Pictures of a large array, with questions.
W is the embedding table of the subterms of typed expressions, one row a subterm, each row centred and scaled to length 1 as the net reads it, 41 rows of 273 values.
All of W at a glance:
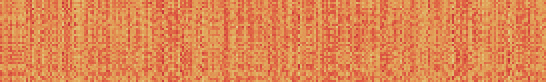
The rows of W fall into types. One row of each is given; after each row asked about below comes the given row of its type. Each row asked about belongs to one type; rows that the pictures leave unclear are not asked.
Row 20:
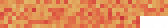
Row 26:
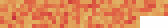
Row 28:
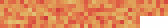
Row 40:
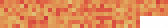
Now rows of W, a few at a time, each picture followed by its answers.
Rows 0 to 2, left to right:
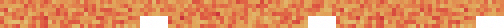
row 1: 26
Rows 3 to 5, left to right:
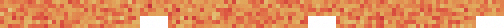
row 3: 26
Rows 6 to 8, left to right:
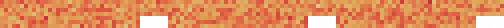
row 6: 40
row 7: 20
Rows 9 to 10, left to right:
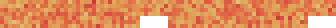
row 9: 26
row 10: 28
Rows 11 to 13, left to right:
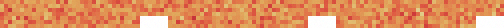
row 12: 40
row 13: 28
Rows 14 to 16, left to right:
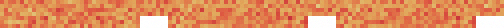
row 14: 28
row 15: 20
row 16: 20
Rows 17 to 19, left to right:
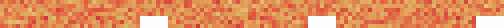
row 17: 28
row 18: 20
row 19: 20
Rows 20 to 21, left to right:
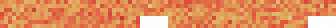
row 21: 40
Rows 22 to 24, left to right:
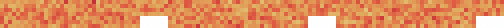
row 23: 20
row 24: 28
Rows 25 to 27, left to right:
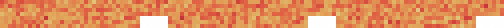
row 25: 40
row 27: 40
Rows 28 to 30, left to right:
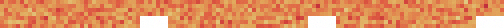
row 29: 40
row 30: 26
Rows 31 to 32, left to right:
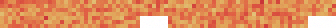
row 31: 40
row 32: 26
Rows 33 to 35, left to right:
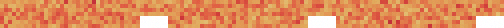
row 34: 26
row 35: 20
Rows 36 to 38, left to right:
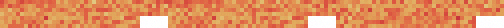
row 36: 40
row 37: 40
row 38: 20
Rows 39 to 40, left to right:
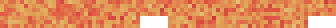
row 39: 28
